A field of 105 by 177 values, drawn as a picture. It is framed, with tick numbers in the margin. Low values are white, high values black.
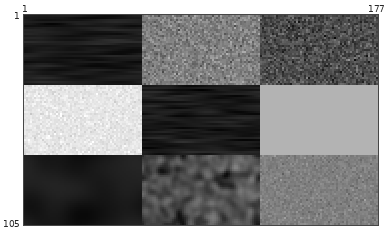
The table splits into 3 rows of 3 panels. Panel 1,1: very high, streaked across, faint in contrast. Panel 1,2: middling, fine-grained. Panel 1,3: high, fine-grained. Panel 2,1: very low, fine-grained, faint in contrast. Panel 2,2: very high, streaked across, faint in contrast. Panel 2,3: low, flat. Panel 3,1: very high, smooth, faint in contrast. Panel 3,2: high, blotchy. Panel 3,3: middling, fine-grained, faint in contrast.
